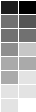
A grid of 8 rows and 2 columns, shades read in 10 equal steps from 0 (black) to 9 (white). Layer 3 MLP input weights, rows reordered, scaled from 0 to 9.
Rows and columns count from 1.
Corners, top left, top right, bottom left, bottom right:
1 0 8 9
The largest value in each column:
8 9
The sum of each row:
1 7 8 12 12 14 16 17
